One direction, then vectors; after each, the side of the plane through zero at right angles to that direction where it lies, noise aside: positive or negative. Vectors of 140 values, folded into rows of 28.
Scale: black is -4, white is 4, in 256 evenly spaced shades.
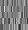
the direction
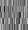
negative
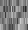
negative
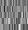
negative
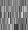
negative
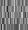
negative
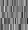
positive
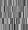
negative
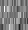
positive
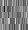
negative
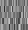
negative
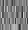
positive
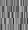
positive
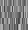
negative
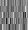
negative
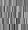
negative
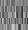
positive
